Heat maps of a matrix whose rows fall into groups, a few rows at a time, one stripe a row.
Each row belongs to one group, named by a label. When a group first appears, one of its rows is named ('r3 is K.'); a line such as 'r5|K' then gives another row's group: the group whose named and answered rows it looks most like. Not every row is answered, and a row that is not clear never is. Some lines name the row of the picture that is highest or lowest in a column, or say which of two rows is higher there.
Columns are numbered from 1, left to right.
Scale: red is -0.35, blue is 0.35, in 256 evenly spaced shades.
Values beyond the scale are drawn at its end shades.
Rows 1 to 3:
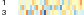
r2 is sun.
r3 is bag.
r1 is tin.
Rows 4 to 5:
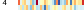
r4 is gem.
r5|bag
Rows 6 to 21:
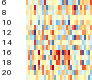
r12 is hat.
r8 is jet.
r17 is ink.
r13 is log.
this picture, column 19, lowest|10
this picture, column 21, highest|6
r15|log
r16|ink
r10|sun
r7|jet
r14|bag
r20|log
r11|jet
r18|ink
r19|hat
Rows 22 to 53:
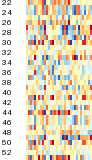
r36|bag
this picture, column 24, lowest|33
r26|ink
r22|ink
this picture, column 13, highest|53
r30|hat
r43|log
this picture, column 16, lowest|53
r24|log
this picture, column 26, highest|33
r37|sun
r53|ink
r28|gem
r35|bag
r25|sun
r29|log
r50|hat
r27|gem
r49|gem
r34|sun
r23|log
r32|jet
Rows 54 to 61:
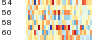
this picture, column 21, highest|57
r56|ink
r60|jet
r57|sun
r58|log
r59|ink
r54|hat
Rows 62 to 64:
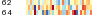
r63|hat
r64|jet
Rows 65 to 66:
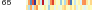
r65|hat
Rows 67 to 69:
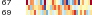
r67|gem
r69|jet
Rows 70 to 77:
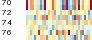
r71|gem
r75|bag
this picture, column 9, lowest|73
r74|jet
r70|gem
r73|log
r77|log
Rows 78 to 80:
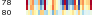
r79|gem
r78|gem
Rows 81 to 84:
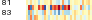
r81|sun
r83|sun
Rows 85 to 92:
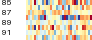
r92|jet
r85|jet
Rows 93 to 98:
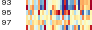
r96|sun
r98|gem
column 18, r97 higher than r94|No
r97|ink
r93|gem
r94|gem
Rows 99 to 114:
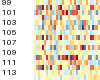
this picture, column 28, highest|104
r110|ink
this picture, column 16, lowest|110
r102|bag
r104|log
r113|sun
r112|hat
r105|bag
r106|hat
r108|jet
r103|log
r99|tin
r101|ink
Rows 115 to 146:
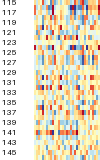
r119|log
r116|gem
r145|tin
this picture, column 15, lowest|141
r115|jet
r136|hat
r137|jet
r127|log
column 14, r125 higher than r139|No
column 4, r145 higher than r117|Yes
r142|sun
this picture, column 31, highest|137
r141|ink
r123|tin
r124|gem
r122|ink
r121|sun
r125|jet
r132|hat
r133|jet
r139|sun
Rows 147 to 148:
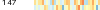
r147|jet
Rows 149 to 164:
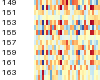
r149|ink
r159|hat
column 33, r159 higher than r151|No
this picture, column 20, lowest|149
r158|jet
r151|jet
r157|ink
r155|hat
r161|hat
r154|log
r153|hat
